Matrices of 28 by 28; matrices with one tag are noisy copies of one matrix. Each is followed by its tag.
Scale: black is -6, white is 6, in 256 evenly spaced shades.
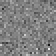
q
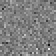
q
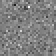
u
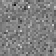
u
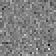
q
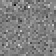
u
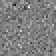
u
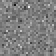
u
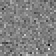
q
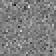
u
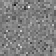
u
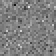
u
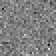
q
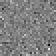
q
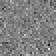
q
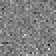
q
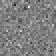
u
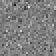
u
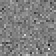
q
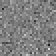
q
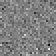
q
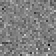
q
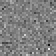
q
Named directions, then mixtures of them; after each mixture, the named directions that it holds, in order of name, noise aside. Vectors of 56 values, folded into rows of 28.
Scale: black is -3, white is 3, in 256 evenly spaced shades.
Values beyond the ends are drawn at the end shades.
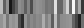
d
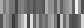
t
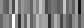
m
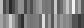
d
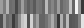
t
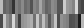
d, m, t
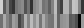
d, m, t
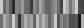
d, m, t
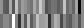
m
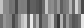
t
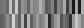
d, m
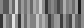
m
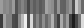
t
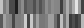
d, t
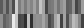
m, t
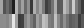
d, m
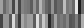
m, t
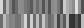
d, m, t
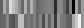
d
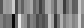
d, m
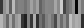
m, t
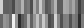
d, m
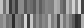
d, m, t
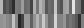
d, m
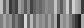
d, t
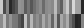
d, t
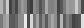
d, t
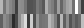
t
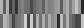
d, t
